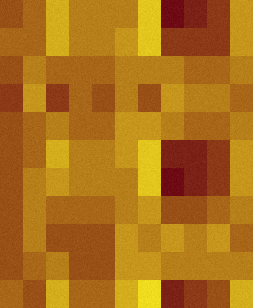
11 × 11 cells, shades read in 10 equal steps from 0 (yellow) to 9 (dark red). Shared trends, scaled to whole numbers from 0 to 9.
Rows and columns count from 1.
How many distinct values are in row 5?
4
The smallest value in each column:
5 3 2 4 4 2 0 3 4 3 2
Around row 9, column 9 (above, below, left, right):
6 4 3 3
